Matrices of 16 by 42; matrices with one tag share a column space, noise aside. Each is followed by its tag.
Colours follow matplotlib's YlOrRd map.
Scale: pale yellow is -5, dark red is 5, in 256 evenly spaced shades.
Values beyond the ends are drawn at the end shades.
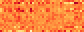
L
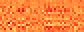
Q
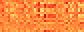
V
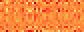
L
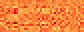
Q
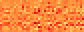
Q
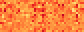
V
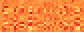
Q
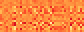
Q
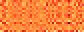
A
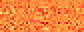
Q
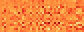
Q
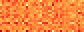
A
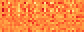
V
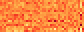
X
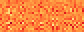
Q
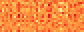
V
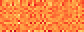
A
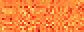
Q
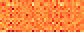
A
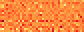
X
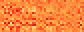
Q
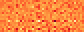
X
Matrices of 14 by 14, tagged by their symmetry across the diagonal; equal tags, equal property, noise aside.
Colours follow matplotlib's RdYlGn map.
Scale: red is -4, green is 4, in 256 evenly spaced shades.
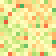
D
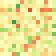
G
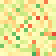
D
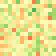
G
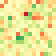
G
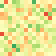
D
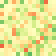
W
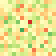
D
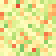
G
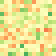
G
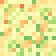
W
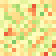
W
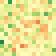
G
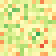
W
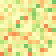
D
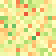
D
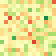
G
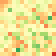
W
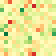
D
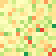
W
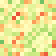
W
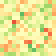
D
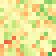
D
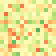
G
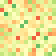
W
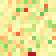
G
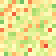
W
